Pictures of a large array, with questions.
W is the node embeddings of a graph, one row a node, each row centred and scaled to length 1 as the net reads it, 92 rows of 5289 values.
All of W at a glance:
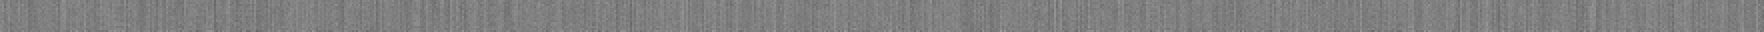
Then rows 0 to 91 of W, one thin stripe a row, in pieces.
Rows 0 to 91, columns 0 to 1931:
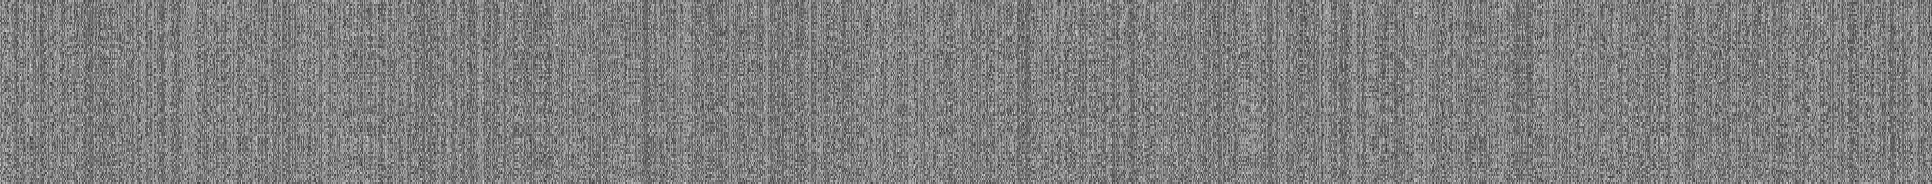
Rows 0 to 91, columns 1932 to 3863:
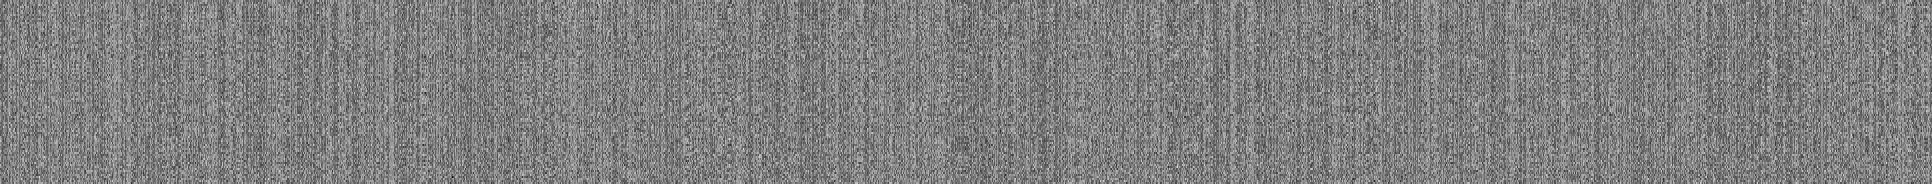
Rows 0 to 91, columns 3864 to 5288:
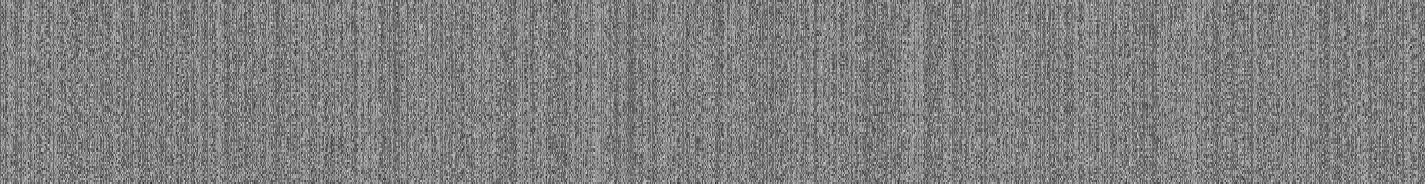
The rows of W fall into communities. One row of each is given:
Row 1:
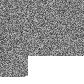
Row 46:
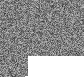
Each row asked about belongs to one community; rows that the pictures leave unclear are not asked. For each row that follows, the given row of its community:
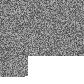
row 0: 1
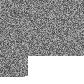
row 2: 46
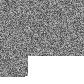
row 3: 46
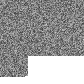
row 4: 46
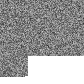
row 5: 46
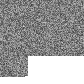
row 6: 46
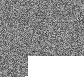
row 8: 46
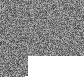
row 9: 46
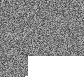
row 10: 1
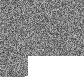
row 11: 46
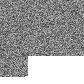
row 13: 1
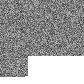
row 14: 46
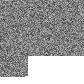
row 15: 1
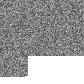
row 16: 1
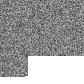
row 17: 1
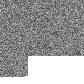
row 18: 46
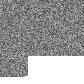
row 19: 46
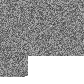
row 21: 1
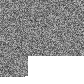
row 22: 46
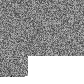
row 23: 46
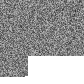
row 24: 1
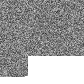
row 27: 46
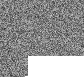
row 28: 46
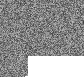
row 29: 46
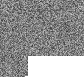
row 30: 1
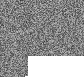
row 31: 1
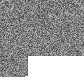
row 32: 46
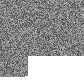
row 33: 1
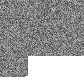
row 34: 46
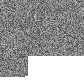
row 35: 1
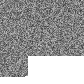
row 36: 46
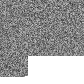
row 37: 1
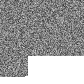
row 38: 46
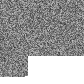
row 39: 1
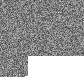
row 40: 1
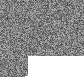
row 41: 46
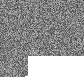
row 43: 1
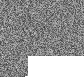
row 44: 46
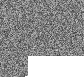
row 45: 1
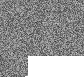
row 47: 46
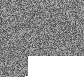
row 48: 1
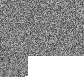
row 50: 1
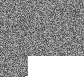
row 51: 1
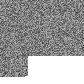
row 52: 1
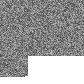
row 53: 46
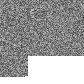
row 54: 46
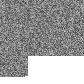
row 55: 46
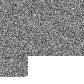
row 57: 1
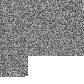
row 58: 1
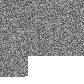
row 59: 1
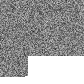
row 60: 1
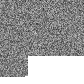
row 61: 46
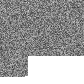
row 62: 1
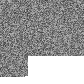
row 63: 46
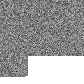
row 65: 46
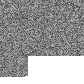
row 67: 46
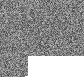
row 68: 1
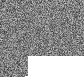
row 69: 1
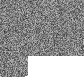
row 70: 1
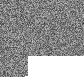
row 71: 1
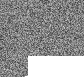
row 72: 1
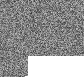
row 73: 1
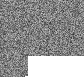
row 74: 1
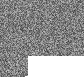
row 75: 1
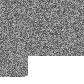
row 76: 46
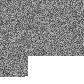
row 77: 1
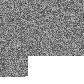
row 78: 46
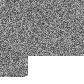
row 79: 46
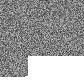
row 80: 46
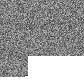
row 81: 1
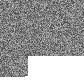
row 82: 46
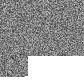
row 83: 1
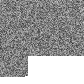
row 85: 1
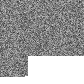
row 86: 1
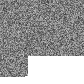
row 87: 46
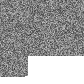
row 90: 1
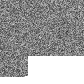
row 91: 1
